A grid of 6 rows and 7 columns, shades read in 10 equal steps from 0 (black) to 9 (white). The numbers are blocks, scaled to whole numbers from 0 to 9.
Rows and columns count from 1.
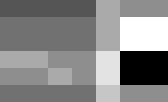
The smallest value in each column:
3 3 3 3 6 0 0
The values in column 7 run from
0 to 9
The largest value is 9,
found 4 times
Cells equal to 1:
0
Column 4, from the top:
3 4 4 5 5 4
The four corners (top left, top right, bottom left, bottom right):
3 5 4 5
